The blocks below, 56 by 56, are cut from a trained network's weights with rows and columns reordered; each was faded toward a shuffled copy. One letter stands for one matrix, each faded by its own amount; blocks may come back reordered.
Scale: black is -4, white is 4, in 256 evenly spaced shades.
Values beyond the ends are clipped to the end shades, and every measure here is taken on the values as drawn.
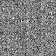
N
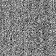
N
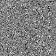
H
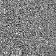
H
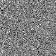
H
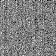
N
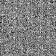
N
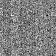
N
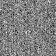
N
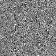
H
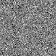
H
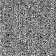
N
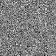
H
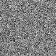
H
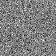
H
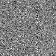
H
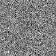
H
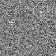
H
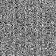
N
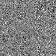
H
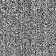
N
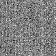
N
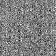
N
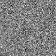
H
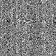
N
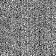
N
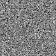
H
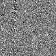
H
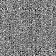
N
